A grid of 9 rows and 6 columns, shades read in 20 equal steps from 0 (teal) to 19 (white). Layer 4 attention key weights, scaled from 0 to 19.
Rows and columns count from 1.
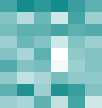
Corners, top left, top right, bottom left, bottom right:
4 6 11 15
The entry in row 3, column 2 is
6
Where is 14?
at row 7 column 2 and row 9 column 4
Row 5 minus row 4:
-2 5 -3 4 1 -2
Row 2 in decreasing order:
15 13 11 9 7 4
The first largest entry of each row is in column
6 4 1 4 4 4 2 3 6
